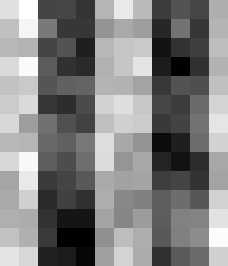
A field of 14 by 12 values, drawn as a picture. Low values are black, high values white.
Upright stripes repeat 2 times across the table. No overall slope runs across the table. The values spread evenly over their range. Streaks run downward.
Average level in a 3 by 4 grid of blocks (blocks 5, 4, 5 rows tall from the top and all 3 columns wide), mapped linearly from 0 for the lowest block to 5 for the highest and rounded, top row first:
5131
5332
4033
